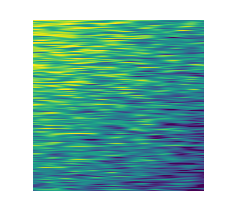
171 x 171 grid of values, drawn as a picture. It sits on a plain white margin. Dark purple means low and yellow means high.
The ninth with the highest average is the top left. There is an overall slope up to the top left. Neither half mirrors the other. Streaks run across, left to right.
